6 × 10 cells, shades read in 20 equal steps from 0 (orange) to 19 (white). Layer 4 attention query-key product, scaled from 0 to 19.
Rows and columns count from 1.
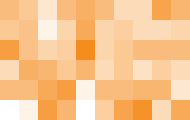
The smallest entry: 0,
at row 3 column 5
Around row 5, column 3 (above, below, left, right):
7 3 8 3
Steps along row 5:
same down down up down same down same up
